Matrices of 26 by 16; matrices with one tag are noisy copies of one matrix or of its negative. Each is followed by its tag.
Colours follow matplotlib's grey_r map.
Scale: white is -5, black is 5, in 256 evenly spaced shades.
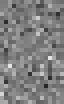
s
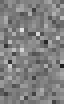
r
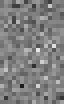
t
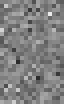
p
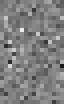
r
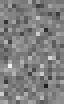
s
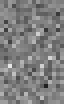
s
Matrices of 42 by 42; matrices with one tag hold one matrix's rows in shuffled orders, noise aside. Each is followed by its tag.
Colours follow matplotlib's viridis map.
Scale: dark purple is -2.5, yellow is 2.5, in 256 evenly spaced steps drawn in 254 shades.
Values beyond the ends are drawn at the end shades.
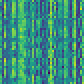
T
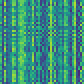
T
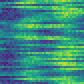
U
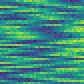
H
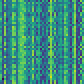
T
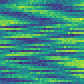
H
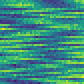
H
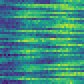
U
